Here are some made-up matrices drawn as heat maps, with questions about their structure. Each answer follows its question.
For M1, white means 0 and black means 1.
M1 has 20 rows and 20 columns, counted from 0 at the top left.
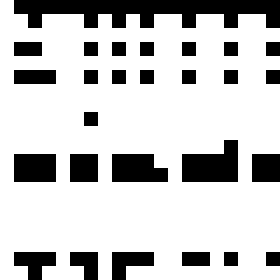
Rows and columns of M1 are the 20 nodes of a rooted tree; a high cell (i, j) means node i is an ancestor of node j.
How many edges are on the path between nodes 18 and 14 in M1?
1
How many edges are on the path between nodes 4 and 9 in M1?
5
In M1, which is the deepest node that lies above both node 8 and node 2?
19
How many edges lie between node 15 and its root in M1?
3
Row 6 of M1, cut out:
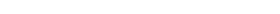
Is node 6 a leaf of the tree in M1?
yes
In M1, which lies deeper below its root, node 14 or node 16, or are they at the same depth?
node 16
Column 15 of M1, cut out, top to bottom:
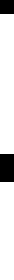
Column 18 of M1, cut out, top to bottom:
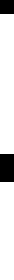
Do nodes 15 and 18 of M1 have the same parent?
yes
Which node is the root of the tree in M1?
0
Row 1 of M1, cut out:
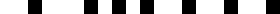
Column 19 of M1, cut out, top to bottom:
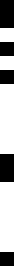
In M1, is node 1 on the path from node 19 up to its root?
yes
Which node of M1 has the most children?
0
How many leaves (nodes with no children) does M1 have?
10
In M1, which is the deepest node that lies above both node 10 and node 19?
1
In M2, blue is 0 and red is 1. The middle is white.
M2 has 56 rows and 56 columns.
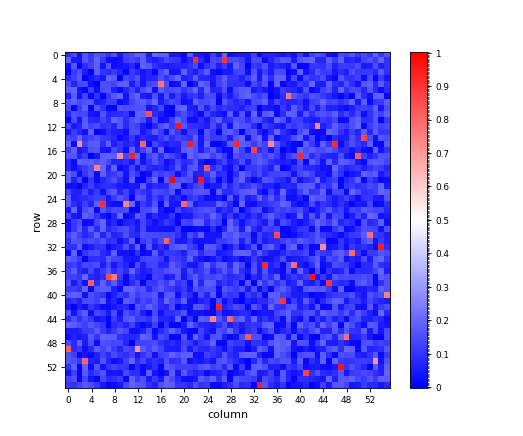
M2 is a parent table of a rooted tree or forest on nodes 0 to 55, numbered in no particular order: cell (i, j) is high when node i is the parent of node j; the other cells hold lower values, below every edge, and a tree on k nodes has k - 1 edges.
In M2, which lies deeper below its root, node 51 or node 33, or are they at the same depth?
node 51
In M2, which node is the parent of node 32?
16
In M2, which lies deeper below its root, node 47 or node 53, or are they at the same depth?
node 53
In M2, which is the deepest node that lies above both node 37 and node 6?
25
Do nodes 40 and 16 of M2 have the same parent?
no
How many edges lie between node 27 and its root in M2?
1
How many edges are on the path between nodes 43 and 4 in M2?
16
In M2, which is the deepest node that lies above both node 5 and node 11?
17
